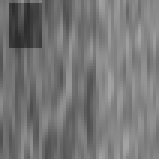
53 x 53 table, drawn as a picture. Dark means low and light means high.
Seam: vertical, 60% of the way across, the right part higher. Grain: streaks running down. Odd patch: lower, in the top left. Ninth with the lowest average: top left.
